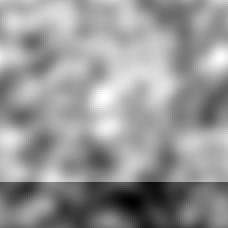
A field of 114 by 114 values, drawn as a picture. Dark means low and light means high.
Seam: horizontal, 80% of the way down, the top part higher. Ninth with the lowest average: bottom middle. Calmest part: top middle. Stripes: none. Average level on the scale: 60%. Lone odd cells: none.
